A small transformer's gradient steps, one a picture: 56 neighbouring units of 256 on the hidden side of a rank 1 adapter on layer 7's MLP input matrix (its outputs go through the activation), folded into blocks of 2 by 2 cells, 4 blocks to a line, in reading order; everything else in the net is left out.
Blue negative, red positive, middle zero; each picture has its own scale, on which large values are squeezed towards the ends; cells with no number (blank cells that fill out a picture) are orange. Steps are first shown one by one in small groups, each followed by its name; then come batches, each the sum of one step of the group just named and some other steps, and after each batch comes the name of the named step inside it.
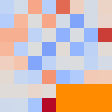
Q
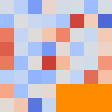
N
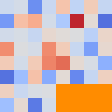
N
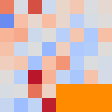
Q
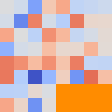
N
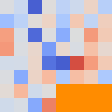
Q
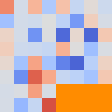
Q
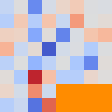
Q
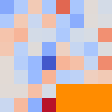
Q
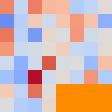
N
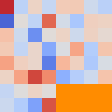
Q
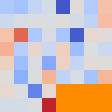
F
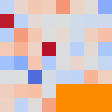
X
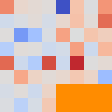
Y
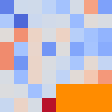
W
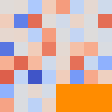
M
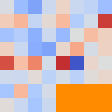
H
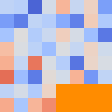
W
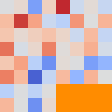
M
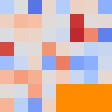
W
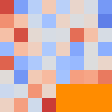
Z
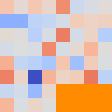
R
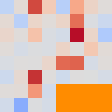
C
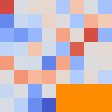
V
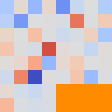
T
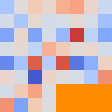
C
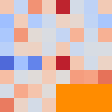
Z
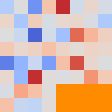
C
